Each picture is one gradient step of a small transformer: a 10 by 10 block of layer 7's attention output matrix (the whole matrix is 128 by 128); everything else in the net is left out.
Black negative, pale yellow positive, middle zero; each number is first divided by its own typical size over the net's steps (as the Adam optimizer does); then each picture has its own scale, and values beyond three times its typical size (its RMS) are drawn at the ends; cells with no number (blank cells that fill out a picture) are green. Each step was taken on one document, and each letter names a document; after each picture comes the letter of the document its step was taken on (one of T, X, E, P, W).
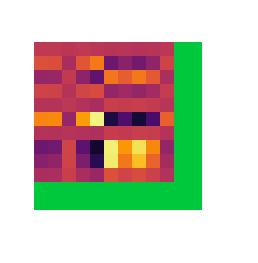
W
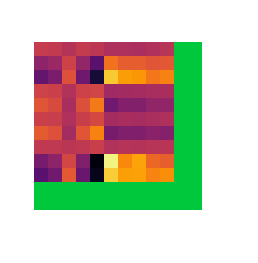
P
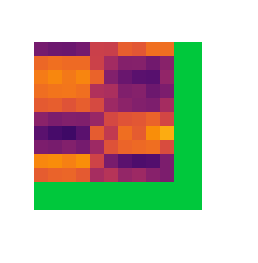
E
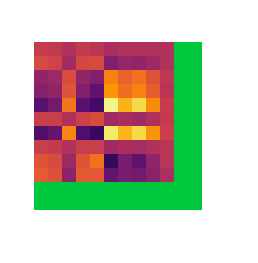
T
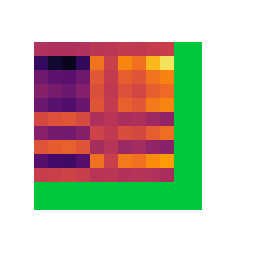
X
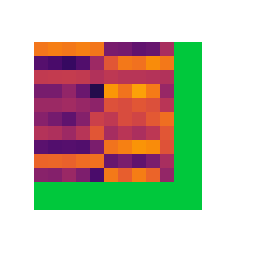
E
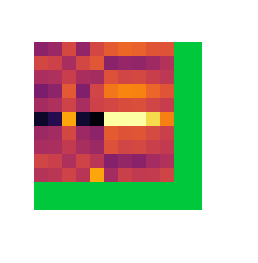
T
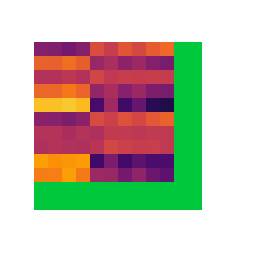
E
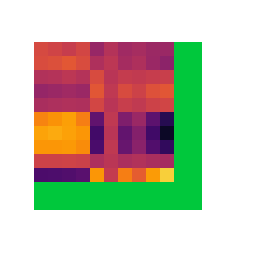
E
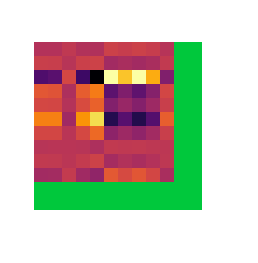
W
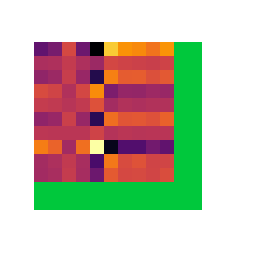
P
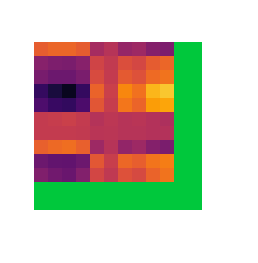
X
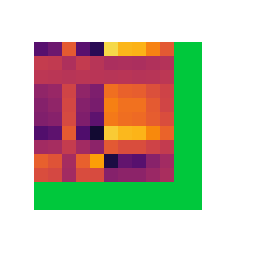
T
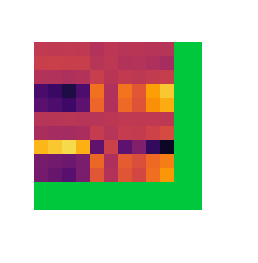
X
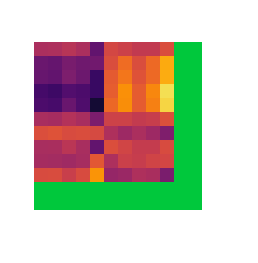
X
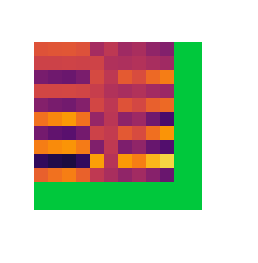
X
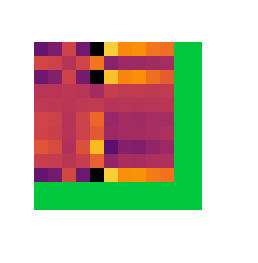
P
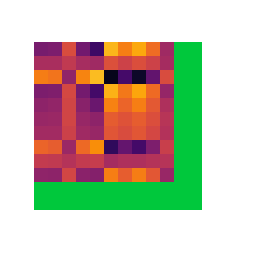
T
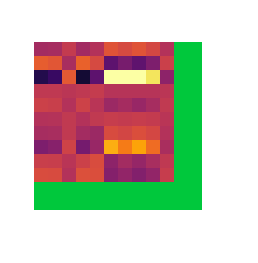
W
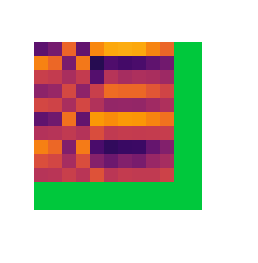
T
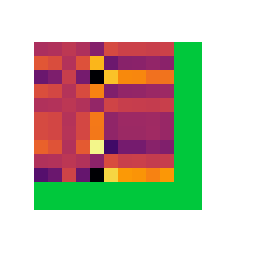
P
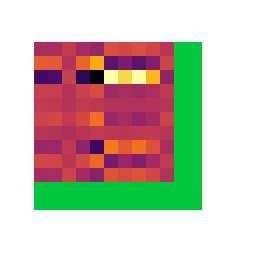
W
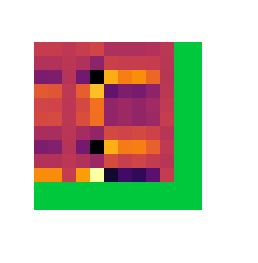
W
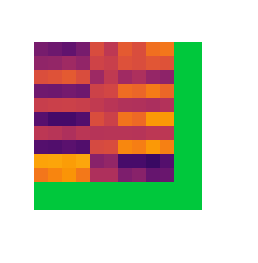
E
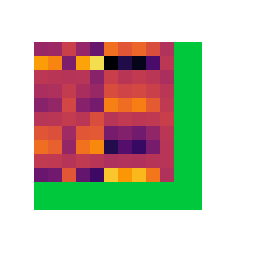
T
